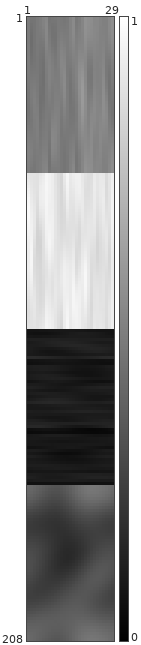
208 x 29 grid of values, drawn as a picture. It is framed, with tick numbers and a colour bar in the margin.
It is made of 4 by 1 panels. Panel 1,1: middling, streaked downward, faint in contrast. Panel 2,1: very high, streaked downward, faint in contrast. Panel 3,1: very low, streaked across, faint in contrast. Panel 4,1: low, smooth.
